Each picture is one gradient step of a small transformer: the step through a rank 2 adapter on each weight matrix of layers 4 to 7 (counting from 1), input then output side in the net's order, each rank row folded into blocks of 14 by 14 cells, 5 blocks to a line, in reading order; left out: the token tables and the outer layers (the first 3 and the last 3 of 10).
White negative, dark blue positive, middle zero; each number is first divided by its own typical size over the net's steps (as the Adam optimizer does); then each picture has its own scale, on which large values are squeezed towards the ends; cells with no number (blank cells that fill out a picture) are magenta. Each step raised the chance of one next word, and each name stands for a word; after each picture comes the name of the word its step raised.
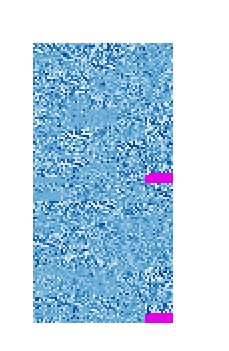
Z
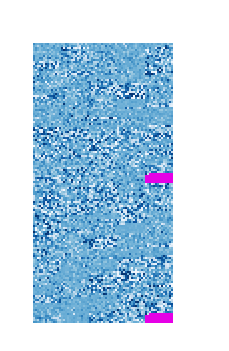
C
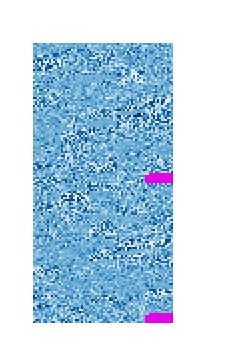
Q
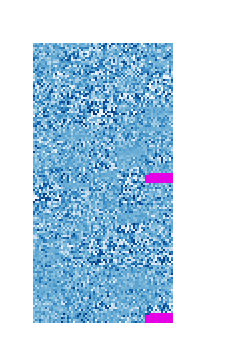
Z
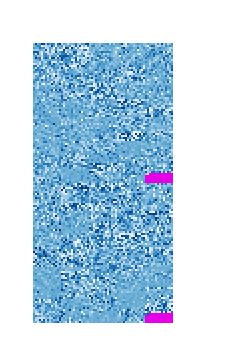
Z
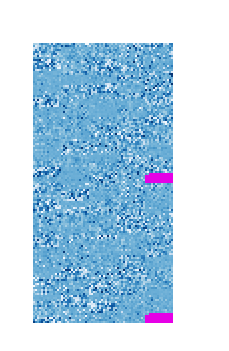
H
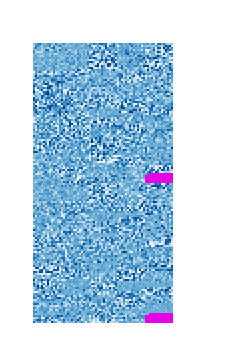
Q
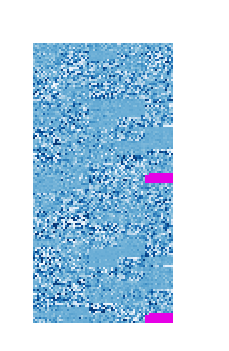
C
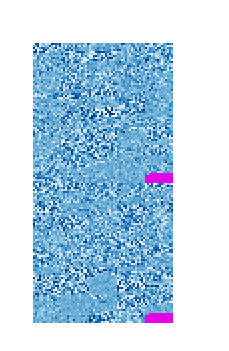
C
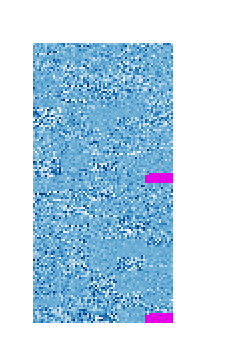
H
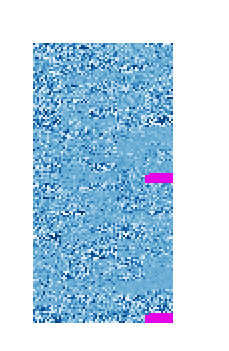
Z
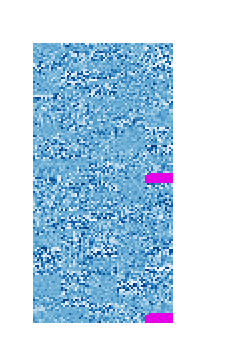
C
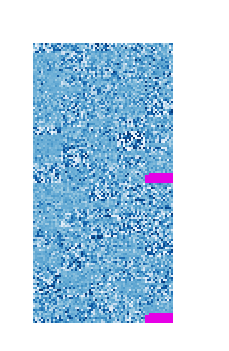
Z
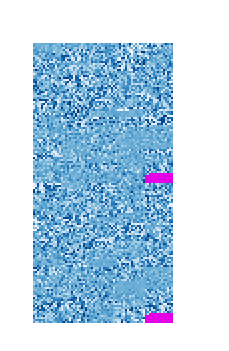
C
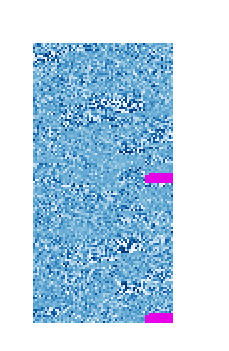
Q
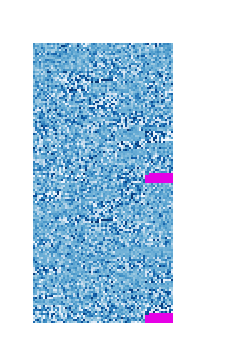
Q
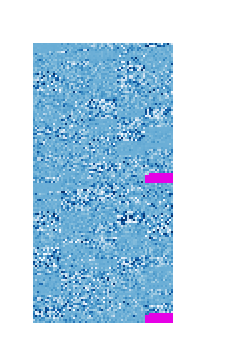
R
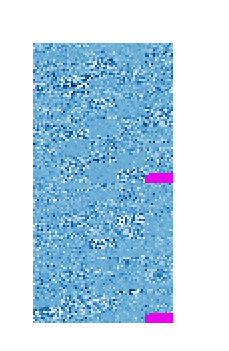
R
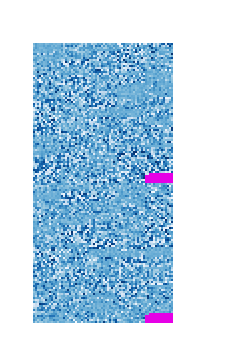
Q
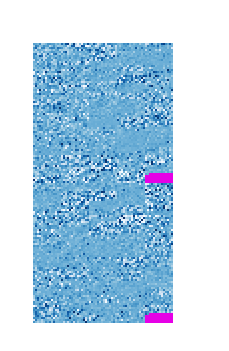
R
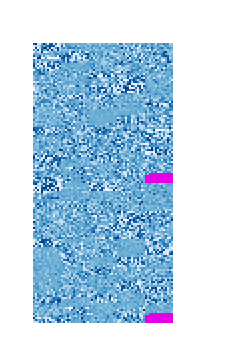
C
